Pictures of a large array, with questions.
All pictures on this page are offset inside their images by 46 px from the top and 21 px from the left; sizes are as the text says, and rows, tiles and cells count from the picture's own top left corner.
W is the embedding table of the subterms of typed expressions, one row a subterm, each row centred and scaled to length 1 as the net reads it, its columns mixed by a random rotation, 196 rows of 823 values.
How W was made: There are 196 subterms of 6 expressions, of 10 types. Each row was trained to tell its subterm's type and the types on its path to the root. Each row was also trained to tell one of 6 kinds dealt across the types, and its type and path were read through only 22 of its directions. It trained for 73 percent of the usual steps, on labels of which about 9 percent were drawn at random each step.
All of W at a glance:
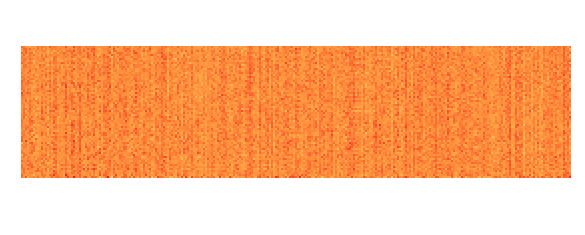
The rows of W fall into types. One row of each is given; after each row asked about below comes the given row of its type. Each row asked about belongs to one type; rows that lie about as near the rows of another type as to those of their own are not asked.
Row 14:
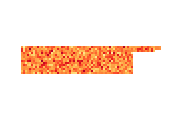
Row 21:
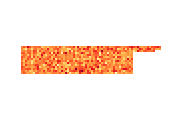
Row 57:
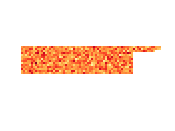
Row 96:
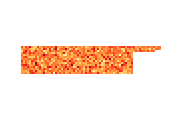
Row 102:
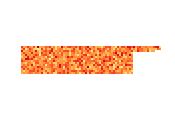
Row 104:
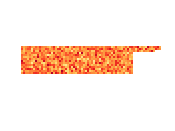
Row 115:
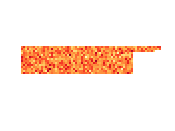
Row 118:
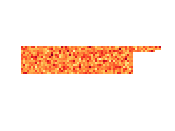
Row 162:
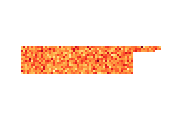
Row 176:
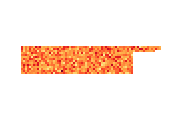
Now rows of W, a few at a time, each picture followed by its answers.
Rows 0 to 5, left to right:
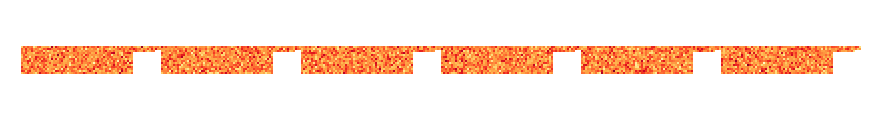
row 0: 57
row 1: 96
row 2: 102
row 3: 115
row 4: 176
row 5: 104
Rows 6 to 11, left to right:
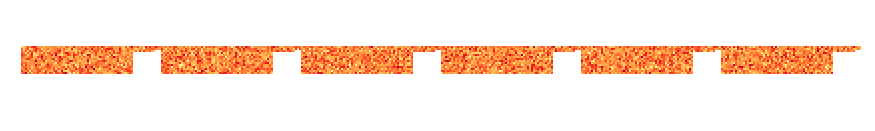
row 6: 118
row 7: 115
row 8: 118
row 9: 96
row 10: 102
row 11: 102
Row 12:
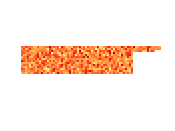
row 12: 96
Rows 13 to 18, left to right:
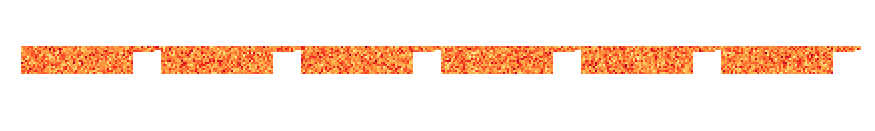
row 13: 104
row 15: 115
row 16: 14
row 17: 176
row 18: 14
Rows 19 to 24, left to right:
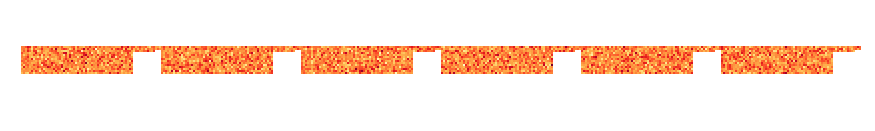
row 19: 96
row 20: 176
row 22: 118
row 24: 115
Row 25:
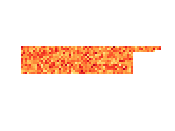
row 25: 96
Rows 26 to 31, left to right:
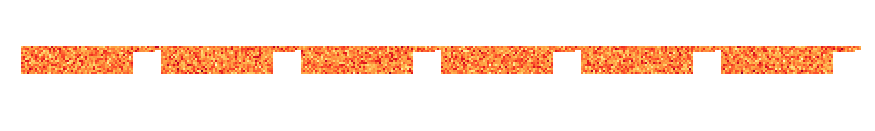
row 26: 104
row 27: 176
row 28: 176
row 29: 118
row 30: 176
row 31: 176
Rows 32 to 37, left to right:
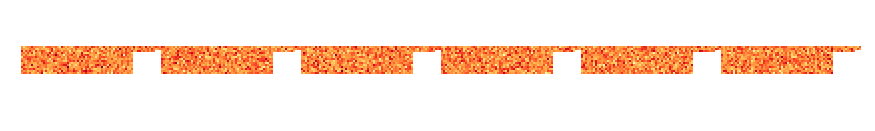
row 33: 104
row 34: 162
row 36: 115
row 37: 14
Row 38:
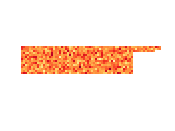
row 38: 118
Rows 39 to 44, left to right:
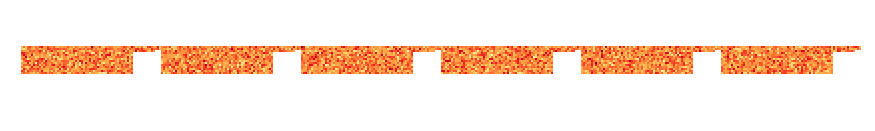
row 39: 176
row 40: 176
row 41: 162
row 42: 14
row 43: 162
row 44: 21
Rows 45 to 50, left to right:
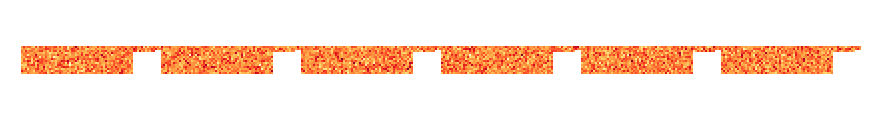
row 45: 162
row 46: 176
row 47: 57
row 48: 104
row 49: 57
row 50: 14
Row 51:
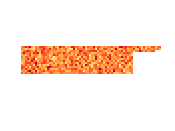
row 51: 21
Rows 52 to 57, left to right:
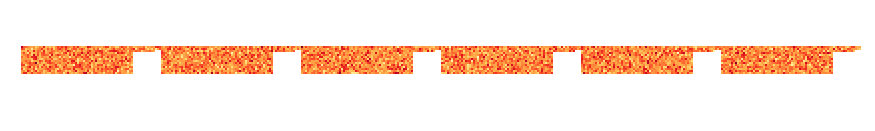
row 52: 21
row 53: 176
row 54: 96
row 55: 162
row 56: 115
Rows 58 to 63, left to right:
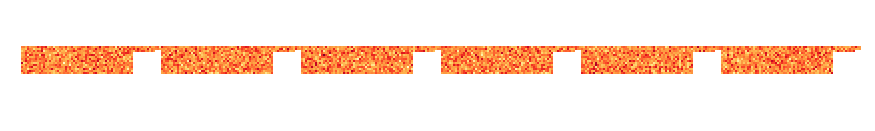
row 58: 102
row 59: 96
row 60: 102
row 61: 96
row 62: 118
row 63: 21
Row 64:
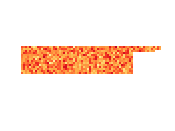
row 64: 176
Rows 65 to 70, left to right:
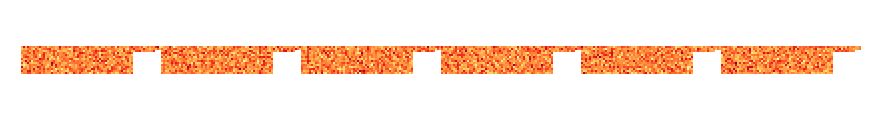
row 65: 21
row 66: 57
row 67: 21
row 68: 96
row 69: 102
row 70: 21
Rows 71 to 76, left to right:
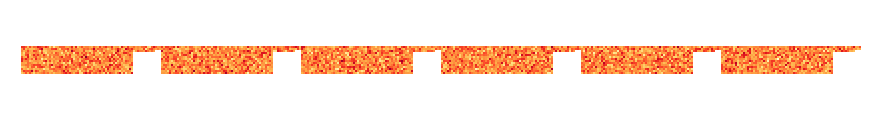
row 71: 102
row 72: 102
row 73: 162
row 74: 21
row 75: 14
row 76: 21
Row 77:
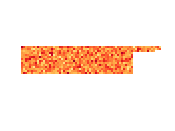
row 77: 102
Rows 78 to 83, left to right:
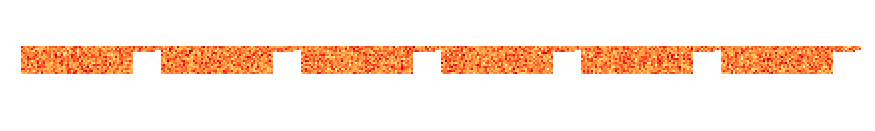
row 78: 162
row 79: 14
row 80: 96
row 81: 102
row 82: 14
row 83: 162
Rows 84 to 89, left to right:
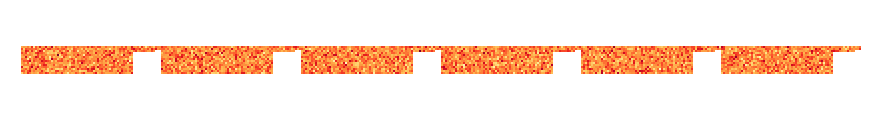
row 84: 57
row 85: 104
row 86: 118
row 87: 115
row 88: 176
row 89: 162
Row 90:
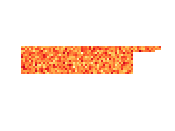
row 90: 115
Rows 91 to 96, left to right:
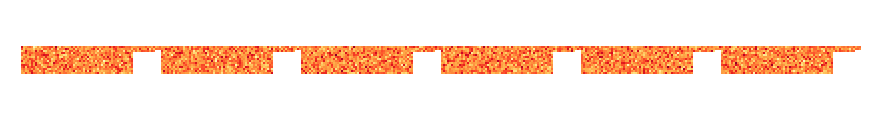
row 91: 96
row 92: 14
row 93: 118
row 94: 14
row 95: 14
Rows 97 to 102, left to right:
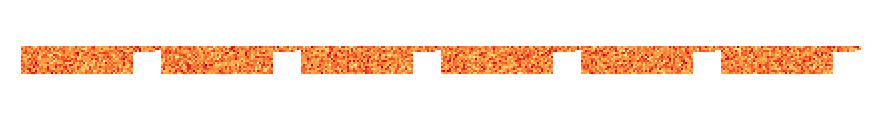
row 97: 104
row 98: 176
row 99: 118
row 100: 14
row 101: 96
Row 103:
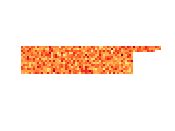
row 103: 96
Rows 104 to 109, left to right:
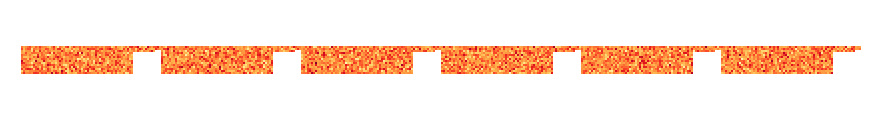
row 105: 104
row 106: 57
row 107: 96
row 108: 118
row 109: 96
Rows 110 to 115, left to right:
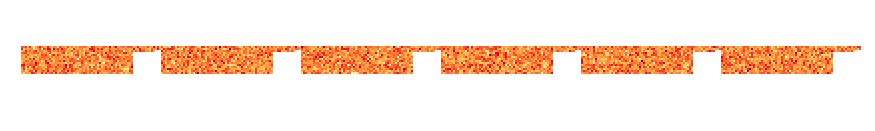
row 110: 176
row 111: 104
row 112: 96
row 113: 104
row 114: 104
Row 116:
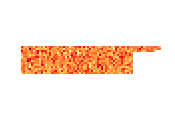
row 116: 162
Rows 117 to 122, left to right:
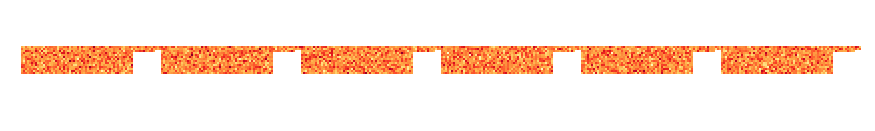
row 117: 118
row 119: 102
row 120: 176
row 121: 21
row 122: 104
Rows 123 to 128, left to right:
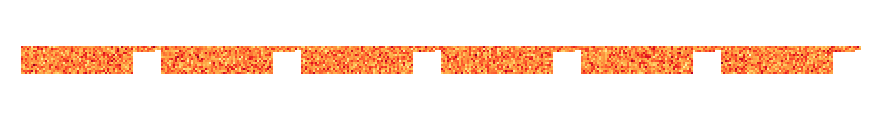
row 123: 102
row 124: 57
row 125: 118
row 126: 162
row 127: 118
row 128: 115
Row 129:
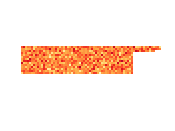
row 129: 96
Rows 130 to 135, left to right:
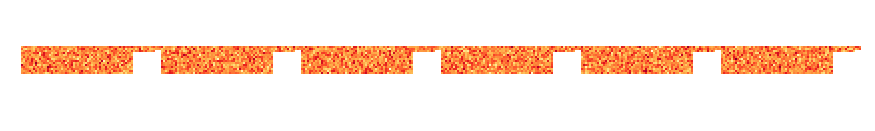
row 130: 21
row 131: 102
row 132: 57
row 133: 118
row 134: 96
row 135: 104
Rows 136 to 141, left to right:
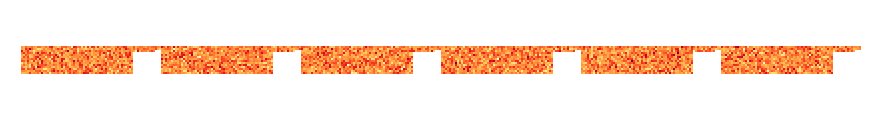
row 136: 57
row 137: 102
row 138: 14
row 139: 21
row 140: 21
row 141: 102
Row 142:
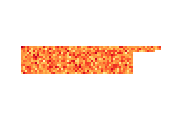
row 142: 21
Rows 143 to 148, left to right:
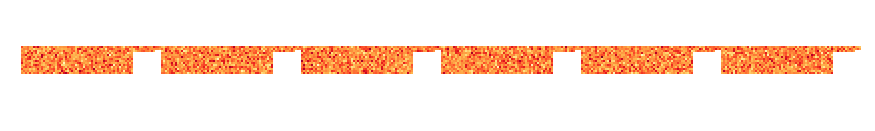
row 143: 102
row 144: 118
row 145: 115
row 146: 118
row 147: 96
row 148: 14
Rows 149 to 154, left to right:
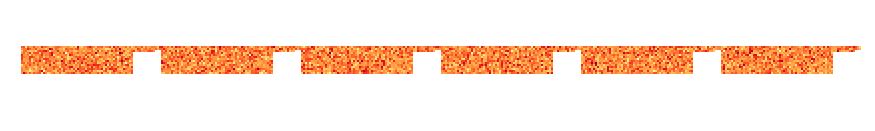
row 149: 162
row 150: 96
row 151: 115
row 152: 96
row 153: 21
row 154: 14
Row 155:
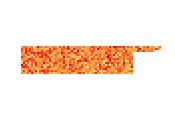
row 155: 14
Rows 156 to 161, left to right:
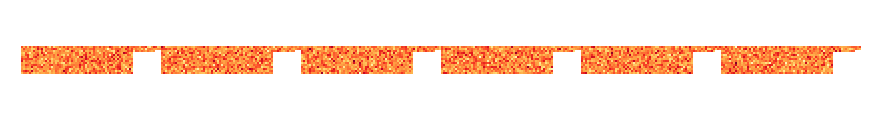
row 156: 102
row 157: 162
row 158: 57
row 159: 14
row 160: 118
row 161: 104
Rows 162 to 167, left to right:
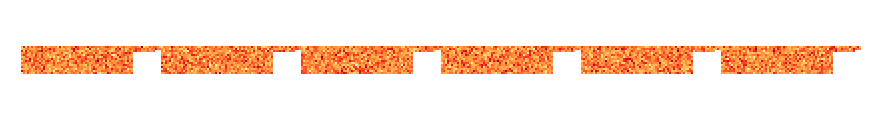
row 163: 118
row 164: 118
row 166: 176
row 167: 96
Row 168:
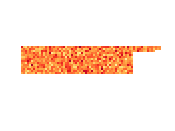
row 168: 162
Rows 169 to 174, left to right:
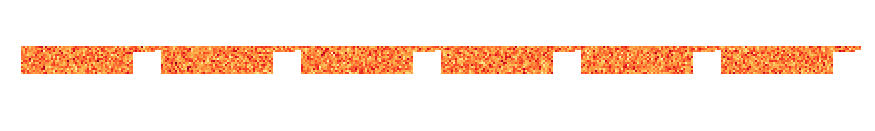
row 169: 162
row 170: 21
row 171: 21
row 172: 104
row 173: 176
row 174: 118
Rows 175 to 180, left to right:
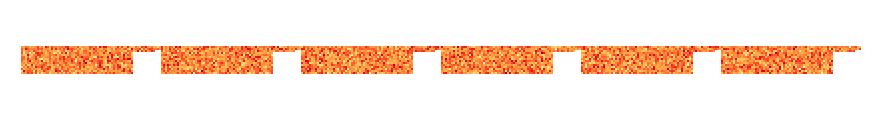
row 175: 14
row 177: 115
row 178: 102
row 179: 104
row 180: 104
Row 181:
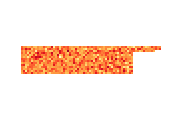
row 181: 57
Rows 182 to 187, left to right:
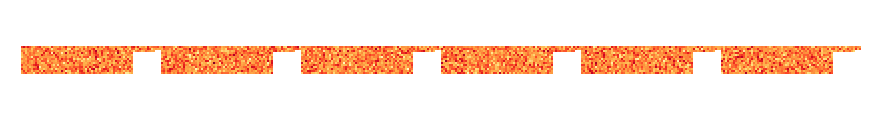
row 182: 21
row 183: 104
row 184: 102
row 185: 115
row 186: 57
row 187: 57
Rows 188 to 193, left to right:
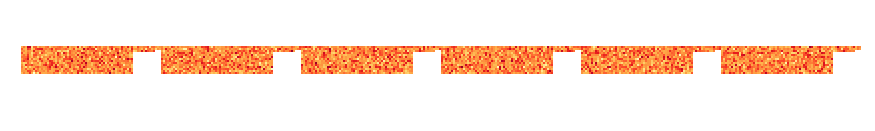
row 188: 21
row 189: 14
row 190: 21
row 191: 115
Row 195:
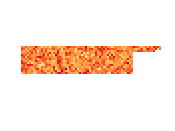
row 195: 115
